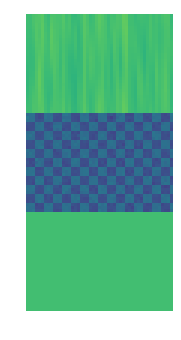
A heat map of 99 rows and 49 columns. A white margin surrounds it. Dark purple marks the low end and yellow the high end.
It is made of 3 by 1 panels. Panel 1,1: high, streaked downward, faint in contrast. Panel 2,1: low, checkered. Panel 3,1: high, flat.
